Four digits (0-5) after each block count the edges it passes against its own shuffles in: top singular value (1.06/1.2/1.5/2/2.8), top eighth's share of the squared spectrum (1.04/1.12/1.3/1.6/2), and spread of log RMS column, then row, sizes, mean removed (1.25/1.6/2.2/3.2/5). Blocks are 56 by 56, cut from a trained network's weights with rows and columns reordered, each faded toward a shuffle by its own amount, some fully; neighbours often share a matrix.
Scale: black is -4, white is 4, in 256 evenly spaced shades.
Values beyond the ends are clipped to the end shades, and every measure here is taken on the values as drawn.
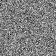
0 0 0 0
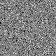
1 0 0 0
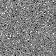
0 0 0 0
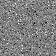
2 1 0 0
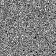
0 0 0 0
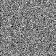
2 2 0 1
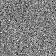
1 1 0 0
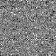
3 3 1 2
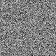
2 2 0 0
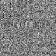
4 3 1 1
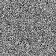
2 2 0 0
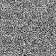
3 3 0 0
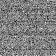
2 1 0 0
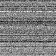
5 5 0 3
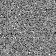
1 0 0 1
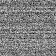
3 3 0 1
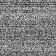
3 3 0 1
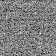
1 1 0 0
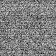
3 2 0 0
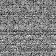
3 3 0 1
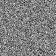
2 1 0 0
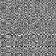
4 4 0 3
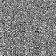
3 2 0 1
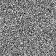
0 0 0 0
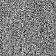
2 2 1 1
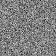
0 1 0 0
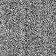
2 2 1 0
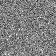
0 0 0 0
